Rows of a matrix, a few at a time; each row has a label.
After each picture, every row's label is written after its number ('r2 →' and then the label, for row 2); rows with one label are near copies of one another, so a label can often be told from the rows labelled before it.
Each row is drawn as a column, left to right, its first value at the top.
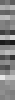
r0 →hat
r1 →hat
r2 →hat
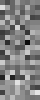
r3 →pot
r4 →hat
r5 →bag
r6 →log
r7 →bag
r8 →hat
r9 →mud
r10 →mud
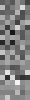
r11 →hat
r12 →bag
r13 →hat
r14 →log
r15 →pot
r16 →bag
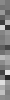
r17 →log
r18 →bag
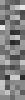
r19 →log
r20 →mud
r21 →hat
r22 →hat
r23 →pot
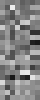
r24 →log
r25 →mud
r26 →pot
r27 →log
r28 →bag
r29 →bag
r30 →hat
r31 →hat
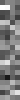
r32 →pot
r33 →pot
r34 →log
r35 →mud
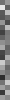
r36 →pot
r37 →log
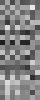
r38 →hat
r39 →log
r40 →hat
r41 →log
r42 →hat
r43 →hat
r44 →pot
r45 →bag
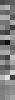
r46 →hat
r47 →hat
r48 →bag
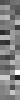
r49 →hat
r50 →hat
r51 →mud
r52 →bag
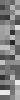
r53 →mud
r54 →mud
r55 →hat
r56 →log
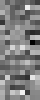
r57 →log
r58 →hat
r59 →mud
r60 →mud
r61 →mud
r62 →pot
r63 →hat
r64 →hat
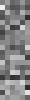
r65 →pot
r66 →log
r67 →bag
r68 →bag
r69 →log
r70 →mud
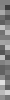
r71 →log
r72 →mud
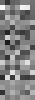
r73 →pot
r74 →hat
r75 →bag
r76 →hat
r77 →pot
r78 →pot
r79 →bag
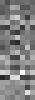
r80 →bag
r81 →bag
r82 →hat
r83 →hat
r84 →bag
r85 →mud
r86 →bag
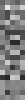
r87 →bag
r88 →pot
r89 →hat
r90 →hat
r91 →pot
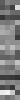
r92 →mud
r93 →mud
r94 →mud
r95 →pot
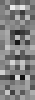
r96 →bag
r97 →mud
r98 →pot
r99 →hat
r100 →pot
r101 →hat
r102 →mud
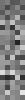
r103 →bag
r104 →mud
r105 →bag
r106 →hat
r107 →mud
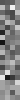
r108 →hat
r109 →bag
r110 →pot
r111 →log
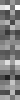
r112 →pot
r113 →pot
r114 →log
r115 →pot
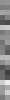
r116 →log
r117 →log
